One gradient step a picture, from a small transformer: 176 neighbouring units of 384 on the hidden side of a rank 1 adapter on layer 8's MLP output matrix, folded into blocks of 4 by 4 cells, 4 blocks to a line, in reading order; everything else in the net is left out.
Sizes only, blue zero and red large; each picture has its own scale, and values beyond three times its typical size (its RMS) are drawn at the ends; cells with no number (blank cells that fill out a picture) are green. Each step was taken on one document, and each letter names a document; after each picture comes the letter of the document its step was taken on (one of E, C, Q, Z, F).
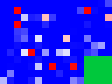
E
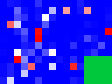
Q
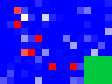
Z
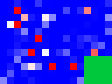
E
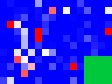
Q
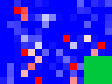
Z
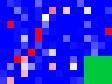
Q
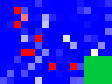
Z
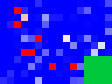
Z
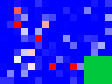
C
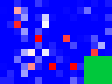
C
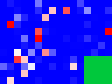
Q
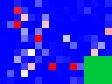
C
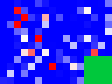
Z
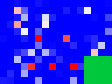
C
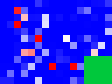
Z
